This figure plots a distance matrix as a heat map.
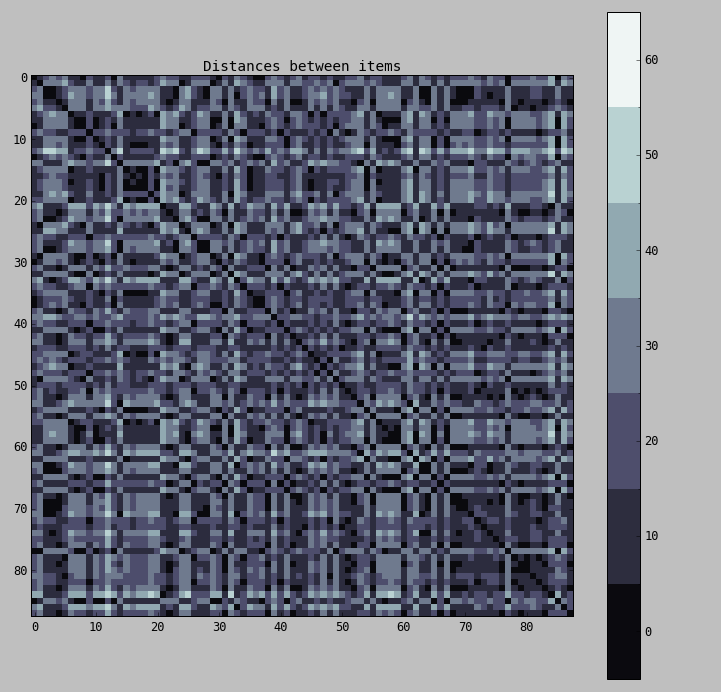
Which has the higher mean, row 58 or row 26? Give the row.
58
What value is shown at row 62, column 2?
30
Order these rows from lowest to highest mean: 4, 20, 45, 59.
4, 59, 45, 20
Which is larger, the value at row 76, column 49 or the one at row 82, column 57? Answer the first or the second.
the first
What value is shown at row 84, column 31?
10
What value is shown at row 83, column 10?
30
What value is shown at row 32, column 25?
10
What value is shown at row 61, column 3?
10
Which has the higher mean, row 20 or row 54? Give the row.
20
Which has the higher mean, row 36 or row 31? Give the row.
36
